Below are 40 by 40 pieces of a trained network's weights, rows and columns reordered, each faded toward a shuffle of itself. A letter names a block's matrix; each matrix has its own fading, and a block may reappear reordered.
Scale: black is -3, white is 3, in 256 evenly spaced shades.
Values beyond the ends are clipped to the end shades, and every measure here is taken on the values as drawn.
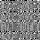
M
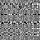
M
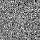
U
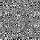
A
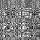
M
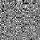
A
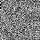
U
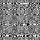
M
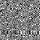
A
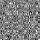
A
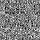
U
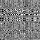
M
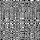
M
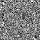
U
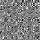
A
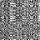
M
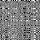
M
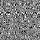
A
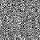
A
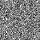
U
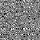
A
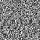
U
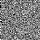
U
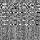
M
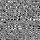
A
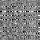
M
